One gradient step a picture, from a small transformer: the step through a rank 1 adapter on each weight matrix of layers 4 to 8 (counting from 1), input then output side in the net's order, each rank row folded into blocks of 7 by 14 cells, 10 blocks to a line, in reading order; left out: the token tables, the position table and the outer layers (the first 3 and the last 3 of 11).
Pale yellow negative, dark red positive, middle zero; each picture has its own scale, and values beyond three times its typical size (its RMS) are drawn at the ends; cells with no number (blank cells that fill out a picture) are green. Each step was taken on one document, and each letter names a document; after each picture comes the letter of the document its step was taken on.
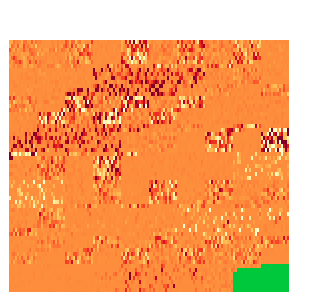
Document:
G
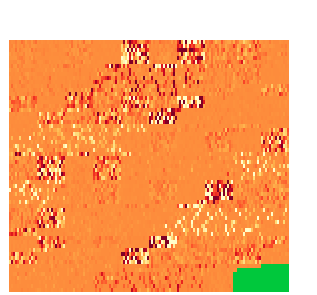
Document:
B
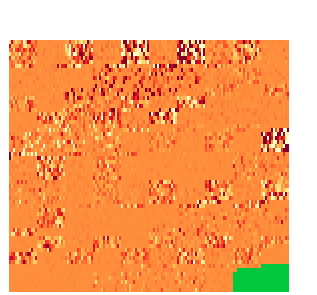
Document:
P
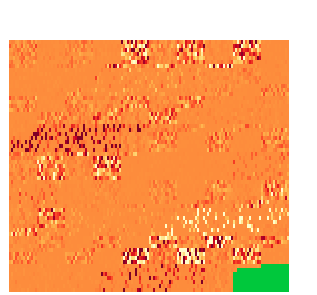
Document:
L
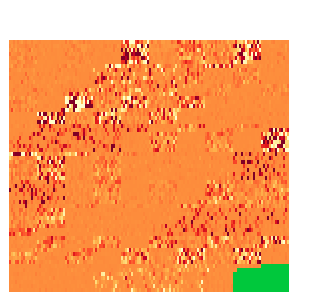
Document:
B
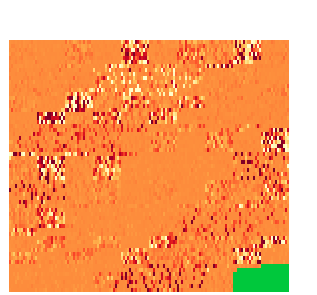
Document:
B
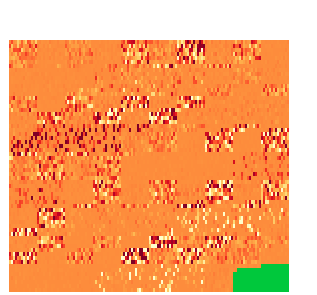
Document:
L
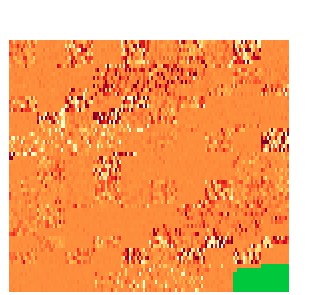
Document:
P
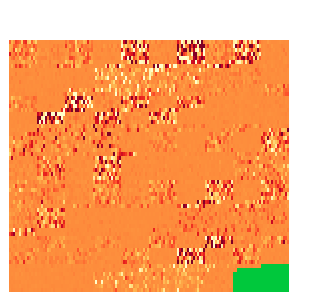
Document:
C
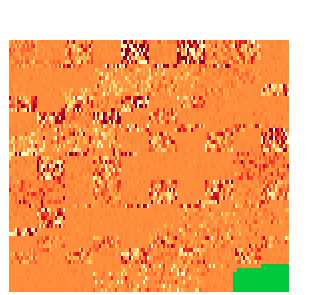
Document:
C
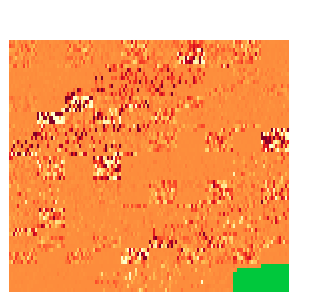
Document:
L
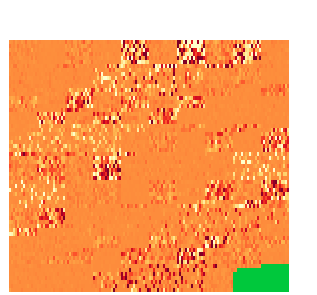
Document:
B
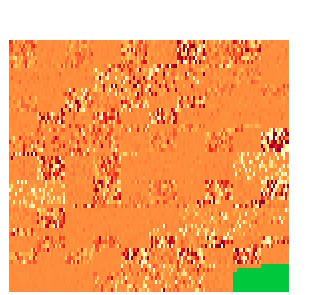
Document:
C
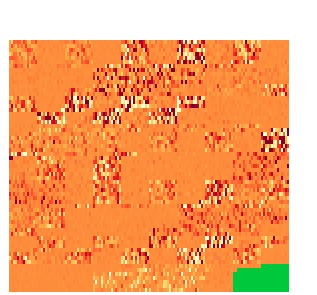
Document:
P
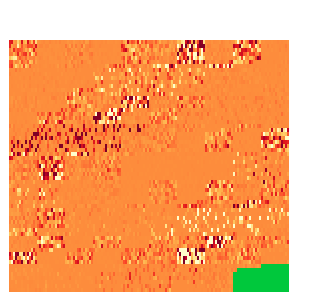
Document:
L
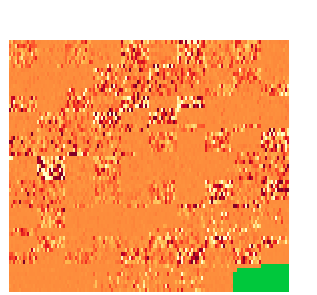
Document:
P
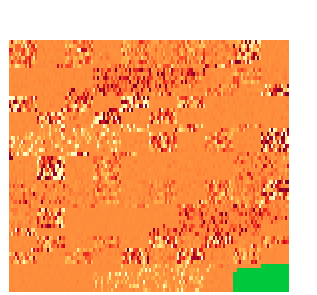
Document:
P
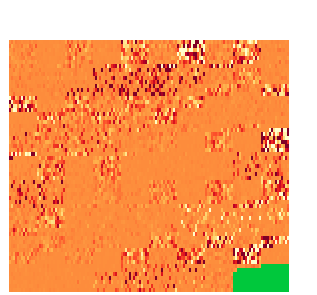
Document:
G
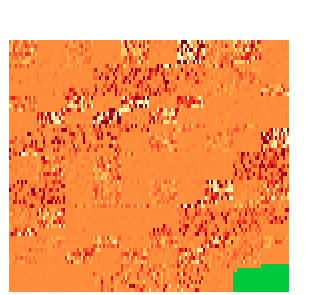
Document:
C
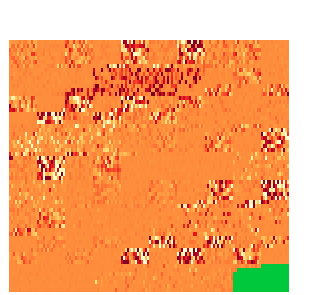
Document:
G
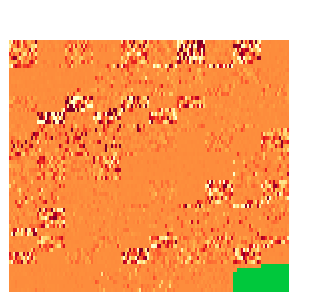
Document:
L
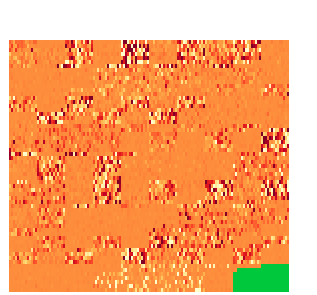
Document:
C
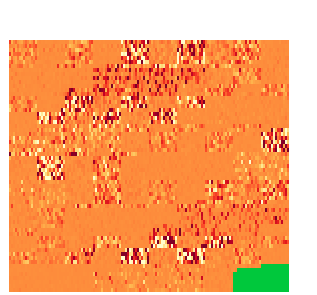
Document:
P
